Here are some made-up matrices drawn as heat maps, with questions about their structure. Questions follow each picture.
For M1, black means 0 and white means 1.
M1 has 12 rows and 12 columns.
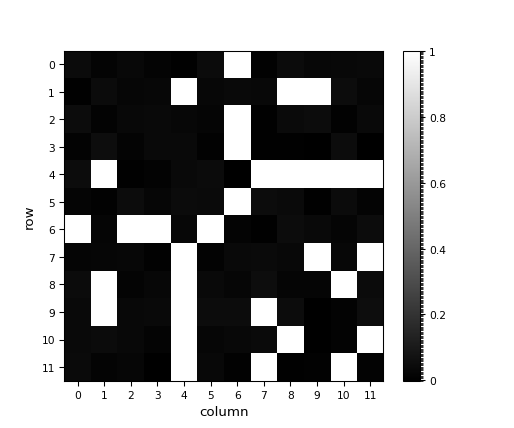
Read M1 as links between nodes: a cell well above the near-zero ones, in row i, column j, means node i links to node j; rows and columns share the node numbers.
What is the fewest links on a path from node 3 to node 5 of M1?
2
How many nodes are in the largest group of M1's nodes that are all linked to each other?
3
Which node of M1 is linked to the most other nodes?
node 4
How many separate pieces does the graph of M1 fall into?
2
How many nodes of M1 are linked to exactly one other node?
4
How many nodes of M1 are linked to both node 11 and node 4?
2
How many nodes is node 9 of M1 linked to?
3
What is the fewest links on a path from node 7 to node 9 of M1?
1
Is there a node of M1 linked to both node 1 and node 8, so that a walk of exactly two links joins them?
yes
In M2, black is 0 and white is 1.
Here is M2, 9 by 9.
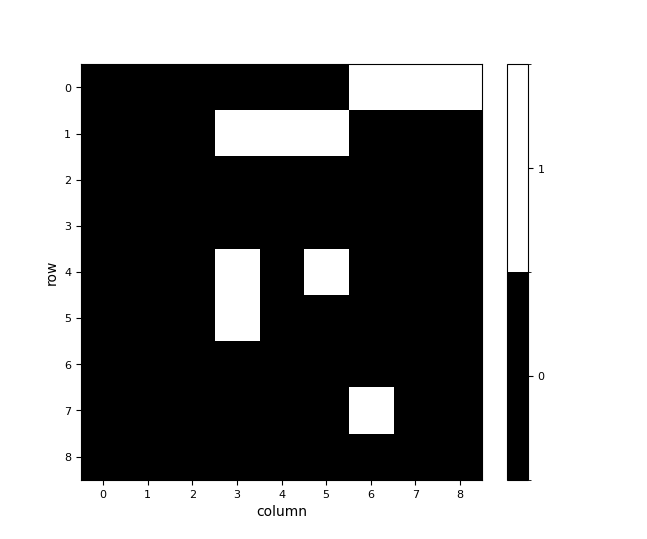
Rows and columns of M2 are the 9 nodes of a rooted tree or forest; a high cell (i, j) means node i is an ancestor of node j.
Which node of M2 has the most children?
0
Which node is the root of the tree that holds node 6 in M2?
0
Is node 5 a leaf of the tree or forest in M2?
no
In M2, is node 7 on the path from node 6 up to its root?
yes
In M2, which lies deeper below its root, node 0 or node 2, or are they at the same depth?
the same depth
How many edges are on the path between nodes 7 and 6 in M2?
1
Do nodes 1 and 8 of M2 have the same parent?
no
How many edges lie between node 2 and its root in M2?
0
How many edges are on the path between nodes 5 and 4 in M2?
1
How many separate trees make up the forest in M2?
3
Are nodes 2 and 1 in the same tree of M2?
no
